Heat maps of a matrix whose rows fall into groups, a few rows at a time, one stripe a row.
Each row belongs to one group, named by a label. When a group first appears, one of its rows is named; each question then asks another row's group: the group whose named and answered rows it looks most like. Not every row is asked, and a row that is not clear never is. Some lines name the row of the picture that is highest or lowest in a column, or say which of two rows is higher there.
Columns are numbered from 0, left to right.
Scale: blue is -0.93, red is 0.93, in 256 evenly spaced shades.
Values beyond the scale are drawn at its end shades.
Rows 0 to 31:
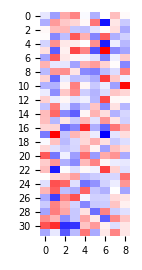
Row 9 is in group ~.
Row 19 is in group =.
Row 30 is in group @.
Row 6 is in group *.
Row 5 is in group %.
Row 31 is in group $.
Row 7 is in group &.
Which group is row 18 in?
@
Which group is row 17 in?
*
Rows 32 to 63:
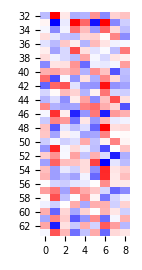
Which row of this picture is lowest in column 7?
52
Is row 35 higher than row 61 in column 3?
Yes
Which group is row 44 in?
$
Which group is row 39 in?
*
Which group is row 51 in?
*
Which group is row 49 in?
~
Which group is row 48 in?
~
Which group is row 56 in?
~
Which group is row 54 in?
~
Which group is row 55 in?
~
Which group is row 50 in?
$
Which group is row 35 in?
&
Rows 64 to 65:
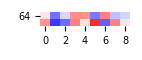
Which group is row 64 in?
%
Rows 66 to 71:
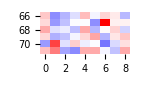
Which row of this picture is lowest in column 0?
70
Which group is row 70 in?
*
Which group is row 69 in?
=
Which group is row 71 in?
@
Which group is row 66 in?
&
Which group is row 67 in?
~
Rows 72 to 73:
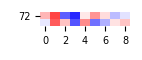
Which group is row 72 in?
@
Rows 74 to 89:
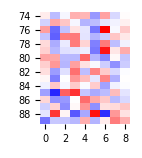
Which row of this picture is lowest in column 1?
85
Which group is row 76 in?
~
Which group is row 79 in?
~
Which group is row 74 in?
%
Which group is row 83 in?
%
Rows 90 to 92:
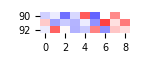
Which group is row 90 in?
$
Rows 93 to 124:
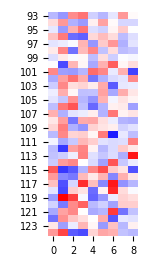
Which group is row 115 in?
&
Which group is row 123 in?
%
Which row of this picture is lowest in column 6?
110
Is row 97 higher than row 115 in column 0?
No
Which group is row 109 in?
@
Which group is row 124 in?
@
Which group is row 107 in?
~
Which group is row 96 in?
@
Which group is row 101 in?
&
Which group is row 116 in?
=
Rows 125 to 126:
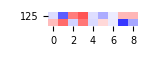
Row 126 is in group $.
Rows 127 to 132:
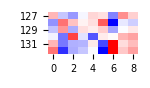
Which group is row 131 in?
~
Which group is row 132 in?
~
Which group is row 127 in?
=
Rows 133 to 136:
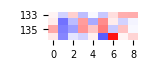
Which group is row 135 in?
=
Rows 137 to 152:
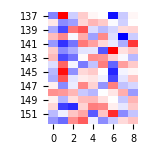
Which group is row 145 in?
*
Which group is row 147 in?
%
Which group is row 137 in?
*
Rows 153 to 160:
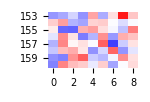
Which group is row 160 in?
*
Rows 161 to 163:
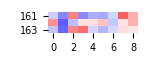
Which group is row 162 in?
=
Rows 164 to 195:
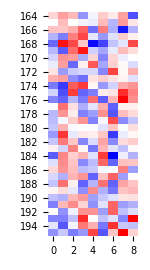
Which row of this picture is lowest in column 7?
166
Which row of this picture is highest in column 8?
193
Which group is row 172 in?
~
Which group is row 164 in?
&
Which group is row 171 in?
$
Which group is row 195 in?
$
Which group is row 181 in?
*
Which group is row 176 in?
$
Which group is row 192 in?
%
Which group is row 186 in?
&
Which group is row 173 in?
@
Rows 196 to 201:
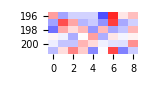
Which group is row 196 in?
~
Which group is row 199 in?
$
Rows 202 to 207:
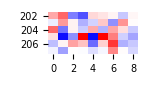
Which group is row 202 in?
@
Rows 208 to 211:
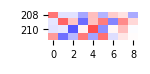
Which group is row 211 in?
=
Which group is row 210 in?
$
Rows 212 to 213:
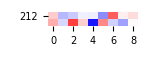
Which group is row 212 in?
~
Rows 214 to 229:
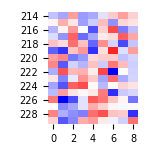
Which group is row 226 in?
&
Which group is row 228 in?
&
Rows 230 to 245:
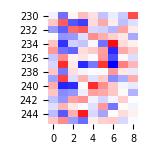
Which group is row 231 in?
@
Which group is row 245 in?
@
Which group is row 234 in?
~
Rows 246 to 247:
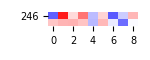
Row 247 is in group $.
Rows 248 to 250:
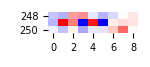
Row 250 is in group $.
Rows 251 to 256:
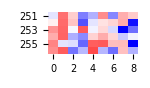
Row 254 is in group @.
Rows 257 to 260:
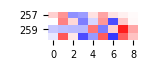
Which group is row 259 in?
$
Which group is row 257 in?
@
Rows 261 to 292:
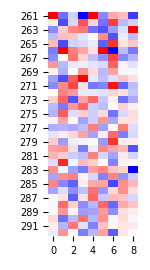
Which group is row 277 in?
$
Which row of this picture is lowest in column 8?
283
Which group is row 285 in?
=
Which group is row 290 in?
=
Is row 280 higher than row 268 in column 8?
No
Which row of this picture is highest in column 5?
266
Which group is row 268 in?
~
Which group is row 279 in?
~
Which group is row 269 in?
%
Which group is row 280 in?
&
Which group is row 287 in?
$
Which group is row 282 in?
*
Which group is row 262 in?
%
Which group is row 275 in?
*
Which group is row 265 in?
~
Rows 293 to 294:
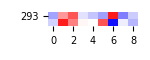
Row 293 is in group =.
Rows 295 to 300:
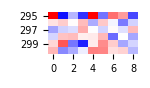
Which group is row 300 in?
&
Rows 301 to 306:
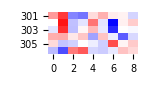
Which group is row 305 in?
~
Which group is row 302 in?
*
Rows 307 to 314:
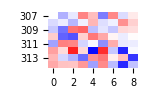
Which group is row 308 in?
$
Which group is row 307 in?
%
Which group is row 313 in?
&
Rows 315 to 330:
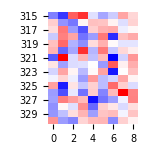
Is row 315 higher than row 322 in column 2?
Yes
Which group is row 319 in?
@
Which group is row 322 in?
~
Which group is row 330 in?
=
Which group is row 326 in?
$
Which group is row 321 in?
*
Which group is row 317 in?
@
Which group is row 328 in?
*
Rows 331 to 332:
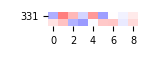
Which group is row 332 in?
@
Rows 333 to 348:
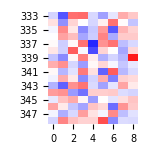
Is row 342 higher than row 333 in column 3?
No
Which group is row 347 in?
%
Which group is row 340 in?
@
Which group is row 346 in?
=
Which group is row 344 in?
@
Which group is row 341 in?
%
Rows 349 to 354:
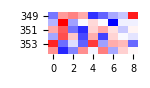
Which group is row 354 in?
=
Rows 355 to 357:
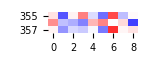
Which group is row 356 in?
&
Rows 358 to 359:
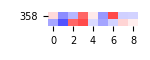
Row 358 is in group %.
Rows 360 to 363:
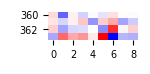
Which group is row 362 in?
~
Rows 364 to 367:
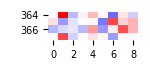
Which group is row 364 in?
*
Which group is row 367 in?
*
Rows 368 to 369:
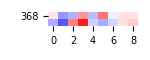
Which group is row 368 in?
=
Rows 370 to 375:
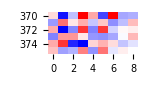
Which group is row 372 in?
=
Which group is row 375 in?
=
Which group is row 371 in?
*
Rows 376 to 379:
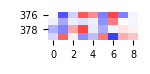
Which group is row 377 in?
~
